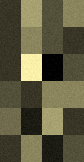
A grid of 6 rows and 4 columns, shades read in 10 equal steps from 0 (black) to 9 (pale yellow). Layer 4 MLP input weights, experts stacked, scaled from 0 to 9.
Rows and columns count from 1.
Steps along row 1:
up down up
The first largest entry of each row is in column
2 2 2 3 3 2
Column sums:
15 28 18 20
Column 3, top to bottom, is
3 3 0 5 6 1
